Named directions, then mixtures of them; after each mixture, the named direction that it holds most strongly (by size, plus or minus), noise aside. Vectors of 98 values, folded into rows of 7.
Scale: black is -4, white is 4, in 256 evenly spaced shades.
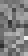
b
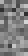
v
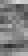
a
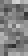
a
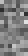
v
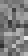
b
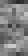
a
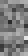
b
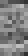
a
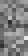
b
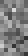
b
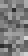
b
